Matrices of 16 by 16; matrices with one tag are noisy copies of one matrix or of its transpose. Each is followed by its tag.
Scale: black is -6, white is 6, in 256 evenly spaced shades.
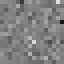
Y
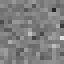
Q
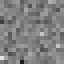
Y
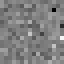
Q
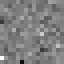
Y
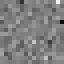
Y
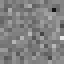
Q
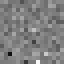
Q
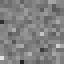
Y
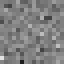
Y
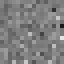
Q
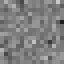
Y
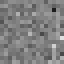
Q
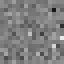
Q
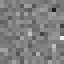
Q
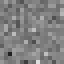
Q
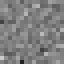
Y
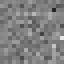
Q
